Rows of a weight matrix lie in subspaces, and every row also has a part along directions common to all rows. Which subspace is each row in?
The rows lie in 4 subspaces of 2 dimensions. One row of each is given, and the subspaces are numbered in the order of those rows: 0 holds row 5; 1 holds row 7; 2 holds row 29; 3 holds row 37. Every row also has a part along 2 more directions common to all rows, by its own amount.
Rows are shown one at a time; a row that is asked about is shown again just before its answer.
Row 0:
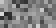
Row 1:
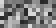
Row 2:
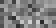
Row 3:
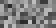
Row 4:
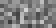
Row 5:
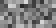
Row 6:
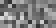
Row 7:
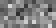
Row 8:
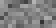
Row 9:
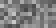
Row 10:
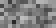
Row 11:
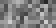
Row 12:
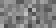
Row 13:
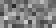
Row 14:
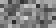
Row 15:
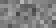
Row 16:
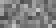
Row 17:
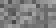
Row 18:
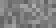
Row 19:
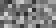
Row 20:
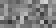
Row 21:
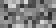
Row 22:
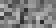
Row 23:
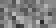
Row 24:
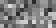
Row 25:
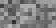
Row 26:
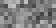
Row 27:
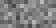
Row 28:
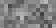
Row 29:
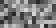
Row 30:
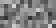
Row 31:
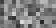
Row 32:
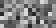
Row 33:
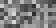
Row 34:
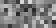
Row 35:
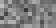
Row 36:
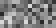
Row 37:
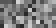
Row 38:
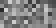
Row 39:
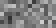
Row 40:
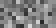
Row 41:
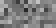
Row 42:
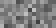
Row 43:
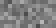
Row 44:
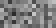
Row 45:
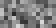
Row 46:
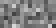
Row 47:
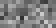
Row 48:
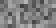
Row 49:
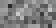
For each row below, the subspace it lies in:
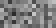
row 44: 2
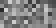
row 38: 2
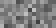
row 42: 3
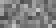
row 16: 0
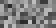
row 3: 1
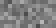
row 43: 3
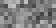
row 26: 0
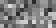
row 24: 1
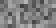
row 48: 0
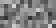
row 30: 0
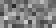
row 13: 0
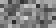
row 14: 2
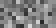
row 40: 3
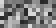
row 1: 3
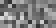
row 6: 3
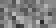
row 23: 3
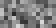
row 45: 3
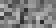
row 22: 0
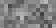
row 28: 1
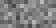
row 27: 0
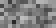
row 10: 2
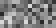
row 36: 1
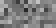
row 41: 2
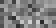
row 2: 3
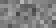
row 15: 2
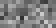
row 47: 1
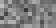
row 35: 2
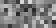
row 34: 2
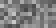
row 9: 2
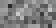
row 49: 1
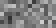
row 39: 1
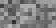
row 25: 2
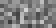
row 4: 0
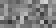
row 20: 1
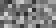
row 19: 3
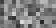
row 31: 3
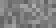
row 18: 0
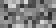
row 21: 0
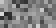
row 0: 1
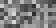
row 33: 2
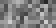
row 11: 1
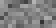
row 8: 0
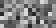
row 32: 3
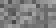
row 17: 2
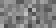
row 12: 3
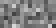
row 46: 0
